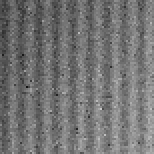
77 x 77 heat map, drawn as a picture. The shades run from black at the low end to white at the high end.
Ninth with the lowest average: top left. Histogram: bell-shaped. Odd rows or columns: none. Stripes: upright, repeating 9 times. Ninth with the highest average: bottom right. Slope: up to the bottom right.
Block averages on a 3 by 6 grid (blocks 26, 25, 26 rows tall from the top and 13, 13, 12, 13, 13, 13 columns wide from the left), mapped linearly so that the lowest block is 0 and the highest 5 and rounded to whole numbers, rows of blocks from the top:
0 1 1 2 2 3
1 2 2 3 3 4
2 3 3 4 4 5
